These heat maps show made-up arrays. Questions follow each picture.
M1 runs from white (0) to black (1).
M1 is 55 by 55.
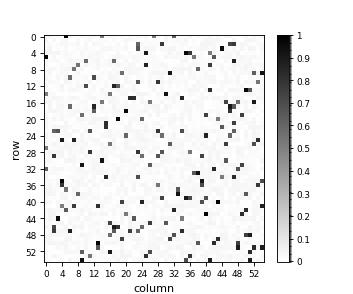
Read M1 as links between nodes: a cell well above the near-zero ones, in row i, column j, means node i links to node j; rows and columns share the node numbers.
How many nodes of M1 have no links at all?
1
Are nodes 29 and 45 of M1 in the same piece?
yes
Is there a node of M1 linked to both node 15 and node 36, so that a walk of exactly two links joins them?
no
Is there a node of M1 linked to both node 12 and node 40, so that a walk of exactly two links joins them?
no
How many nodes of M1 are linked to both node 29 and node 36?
2
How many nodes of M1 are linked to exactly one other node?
1
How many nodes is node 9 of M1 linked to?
4
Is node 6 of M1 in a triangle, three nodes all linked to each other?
yes
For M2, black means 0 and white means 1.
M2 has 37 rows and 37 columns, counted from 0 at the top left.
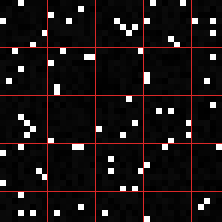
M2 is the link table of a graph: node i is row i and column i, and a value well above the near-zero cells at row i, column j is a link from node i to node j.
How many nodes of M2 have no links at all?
0
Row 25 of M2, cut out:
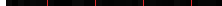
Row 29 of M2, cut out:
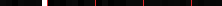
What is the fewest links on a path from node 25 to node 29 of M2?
6
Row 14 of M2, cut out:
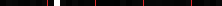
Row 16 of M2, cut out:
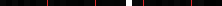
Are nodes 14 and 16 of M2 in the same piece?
yes
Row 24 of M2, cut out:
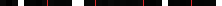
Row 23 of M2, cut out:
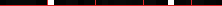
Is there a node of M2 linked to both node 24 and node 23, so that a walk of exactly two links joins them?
no
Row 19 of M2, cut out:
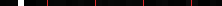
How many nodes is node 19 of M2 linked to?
1
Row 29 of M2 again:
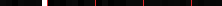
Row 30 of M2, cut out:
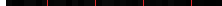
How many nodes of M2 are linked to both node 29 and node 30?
0
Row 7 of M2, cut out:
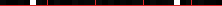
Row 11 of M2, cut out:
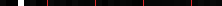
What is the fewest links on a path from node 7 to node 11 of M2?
4
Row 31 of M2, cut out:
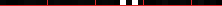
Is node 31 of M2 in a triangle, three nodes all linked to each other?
yes
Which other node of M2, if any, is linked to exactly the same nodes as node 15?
node 14
